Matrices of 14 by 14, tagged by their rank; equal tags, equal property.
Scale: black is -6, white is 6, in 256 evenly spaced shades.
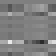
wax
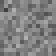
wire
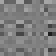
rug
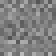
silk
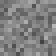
wire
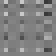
wax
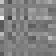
rug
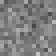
wire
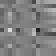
rug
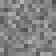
wire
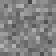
wire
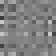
rug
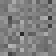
silk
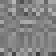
silk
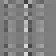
wax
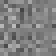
silk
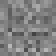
silk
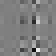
wax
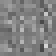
silk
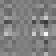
rug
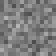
wire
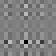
wax
